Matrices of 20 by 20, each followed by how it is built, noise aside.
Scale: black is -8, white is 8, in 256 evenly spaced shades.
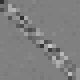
banded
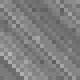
Toeplitz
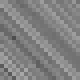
Toeplitz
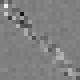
banded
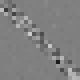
banded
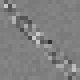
banded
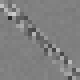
banded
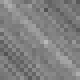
Toeplitz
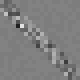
banded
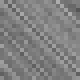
Toeplitz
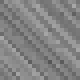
Toeplitz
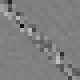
banded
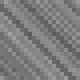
Toeplitz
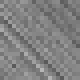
Toeplitz
